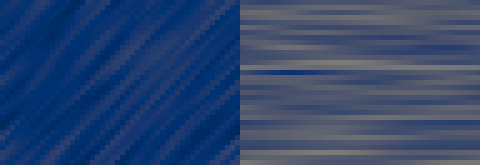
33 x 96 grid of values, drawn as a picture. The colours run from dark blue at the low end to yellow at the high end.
It is made of 1 by 2 panels. Panel 1,1: very low, slanting up to the right, faint in contrast. Panel 1,2: low, streaked across.
